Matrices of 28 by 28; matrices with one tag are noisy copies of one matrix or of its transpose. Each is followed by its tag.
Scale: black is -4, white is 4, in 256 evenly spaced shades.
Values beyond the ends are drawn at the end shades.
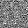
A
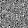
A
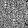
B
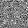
A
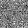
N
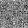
N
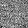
B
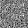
A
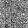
N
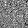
B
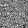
B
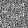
A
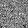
B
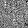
B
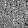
B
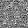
A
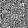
A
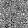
N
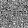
N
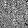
B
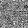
N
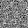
A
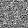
A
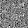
A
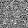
A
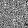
B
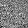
B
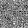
N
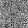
N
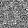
A
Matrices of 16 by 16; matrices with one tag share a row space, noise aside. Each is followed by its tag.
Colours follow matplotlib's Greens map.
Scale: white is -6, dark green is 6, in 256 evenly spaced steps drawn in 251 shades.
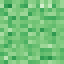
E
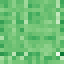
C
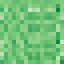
C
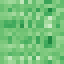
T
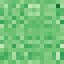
C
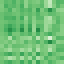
T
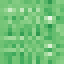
T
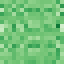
C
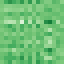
T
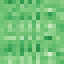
T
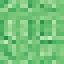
E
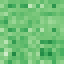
E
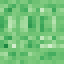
E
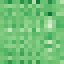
T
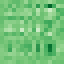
T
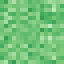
E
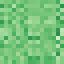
C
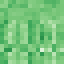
E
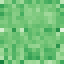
C
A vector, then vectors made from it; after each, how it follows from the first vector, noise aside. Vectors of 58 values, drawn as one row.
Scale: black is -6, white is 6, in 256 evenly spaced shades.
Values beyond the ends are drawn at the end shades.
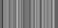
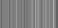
partly zeroed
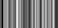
scaled up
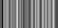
scaled up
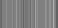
partly zeroed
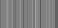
partly zeroed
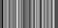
scaled up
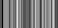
scaled up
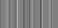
partly zeroed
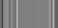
partly zeroed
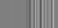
partly zeroed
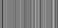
partly zeroed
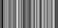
scaled up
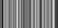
scaled up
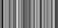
scaled up
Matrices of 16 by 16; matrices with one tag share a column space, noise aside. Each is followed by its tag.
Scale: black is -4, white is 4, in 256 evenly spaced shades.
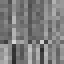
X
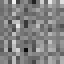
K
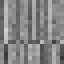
X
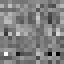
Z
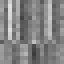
X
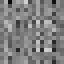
K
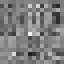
Z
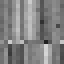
X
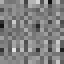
K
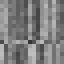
X
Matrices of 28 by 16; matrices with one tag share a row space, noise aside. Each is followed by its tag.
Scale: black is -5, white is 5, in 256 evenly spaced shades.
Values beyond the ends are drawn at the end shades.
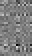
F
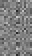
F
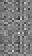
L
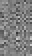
F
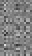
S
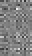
F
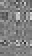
F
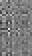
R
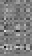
S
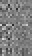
R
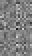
F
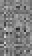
S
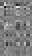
S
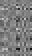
F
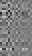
R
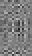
L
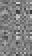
F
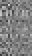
R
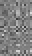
F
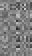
F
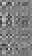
R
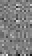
F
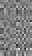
F
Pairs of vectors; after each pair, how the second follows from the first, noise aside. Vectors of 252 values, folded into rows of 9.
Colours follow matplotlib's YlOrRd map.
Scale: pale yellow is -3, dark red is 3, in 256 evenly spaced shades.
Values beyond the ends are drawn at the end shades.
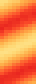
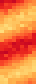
negated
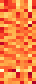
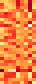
negated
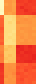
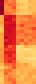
negated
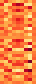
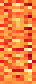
negated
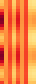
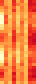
negated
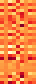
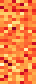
shuffled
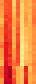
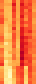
negated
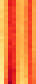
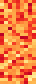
shuffled
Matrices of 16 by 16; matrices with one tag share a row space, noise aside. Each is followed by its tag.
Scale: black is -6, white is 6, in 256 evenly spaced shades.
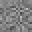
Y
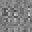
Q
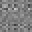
Q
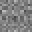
Q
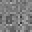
Y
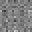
Q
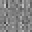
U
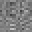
Y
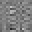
Y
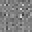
U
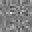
Y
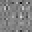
U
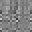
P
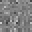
P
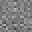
Q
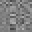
Y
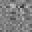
Y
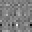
P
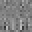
U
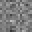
Y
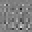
U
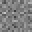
Q
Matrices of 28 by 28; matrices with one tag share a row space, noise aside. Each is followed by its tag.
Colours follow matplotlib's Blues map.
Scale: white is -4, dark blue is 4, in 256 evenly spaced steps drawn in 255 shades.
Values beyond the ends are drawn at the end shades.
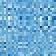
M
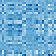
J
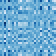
M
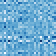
M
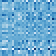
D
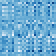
D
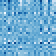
M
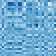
J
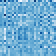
M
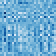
M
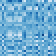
J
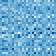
D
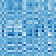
J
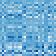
J
